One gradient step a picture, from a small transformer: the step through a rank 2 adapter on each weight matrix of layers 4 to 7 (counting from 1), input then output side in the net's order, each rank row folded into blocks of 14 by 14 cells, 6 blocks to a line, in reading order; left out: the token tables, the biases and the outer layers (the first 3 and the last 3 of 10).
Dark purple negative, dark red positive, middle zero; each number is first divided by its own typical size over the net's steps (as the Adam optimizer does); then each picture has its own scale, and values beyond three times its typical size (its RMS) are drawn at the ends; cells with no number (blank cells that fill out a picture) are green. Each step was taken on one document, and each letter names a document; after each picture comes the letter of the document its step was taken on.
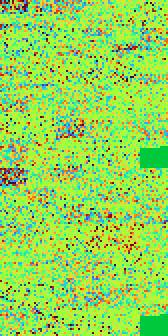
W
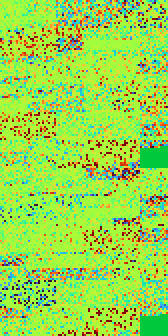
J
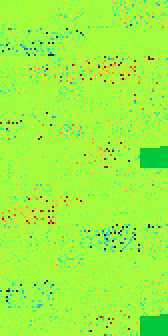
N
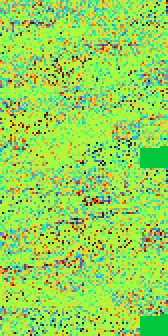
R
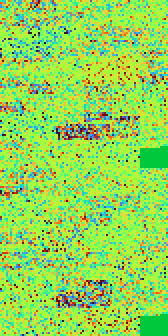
R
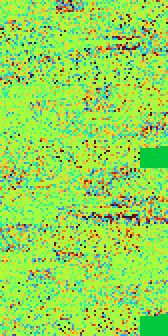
W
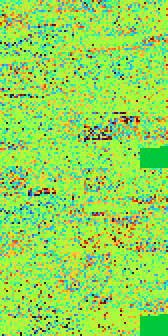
W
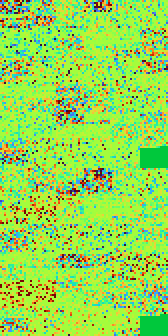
R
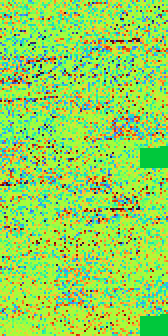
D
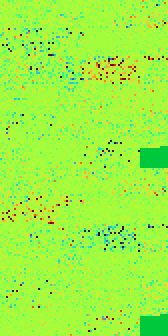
N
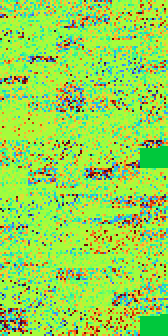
J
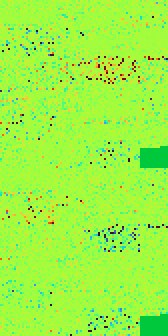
N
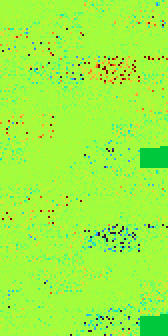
N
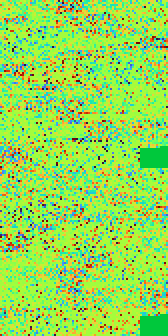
W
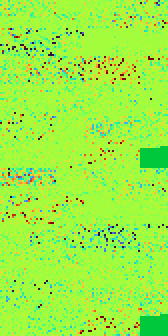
N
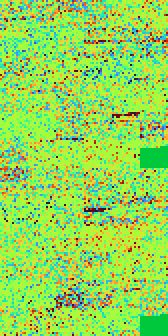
W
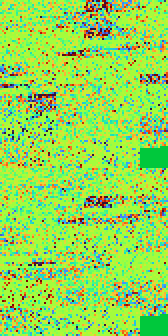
W
